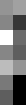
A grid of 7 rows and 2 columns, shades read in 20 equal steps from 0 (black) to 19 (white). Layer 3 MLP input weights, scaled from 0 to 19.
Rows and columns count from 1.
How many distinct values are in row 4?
2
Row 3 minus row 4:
9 1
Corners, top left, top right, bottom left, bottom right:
11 12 7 0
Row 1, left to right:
11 12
